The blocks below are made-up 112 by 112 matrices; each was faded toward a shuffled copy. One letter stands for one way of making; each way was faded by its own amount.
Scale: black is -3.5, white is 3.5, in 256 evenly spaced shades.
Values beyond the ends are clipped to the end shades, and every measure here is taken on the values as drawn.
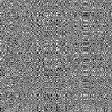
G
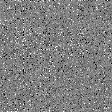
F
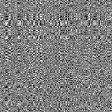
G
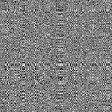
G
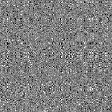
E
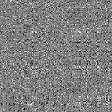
E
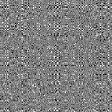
G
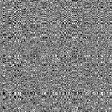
G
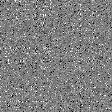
F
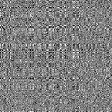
G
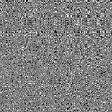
E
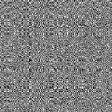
G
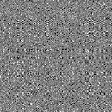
E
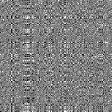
G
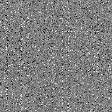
F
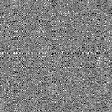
E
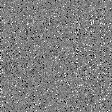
F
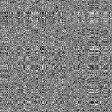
G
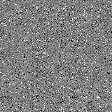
F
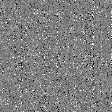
F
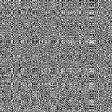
G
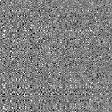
E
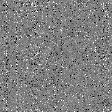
F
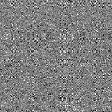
E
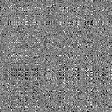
E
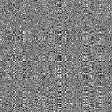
G
